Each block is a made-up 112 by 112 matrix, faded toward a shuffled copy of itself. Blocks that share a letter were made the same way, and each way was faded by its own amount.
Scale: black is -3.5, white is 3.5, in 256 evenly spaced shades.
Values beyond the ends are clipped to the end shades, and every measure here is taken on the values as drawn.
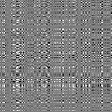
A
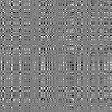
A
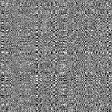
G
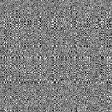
G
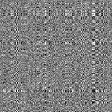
G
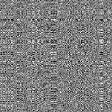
G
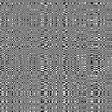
A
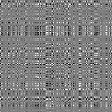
A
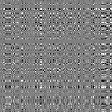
A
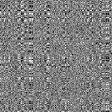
G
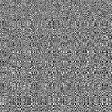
G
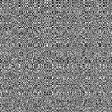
G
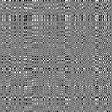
A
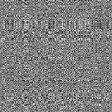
G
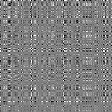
A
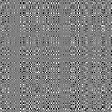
A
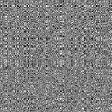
G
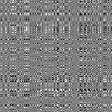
A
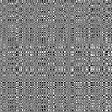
A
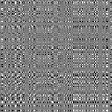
A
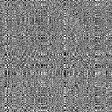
G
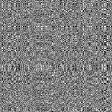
G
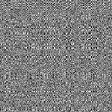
G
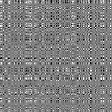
A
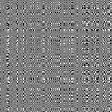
A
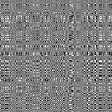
A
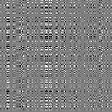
A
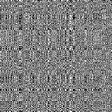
G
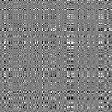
A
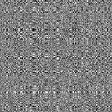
G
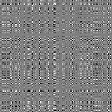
A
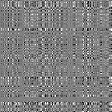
A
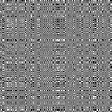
A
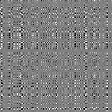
A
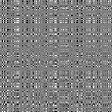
A
